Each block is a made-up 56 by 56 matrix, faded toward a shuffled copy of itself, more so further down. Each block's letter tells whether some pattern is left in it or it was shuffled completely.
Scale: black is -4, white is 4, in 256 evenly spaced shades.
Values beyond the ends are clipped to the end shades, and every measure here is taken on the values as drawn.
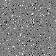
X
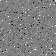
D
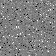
D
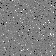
D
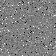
D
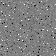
D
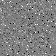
X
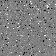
X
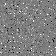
X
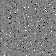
D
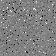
X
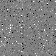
X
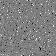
D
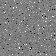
D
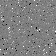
D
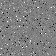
D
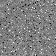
D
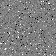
D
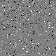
X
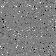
X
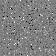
X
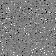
X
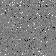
X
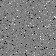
D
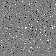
X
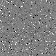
X
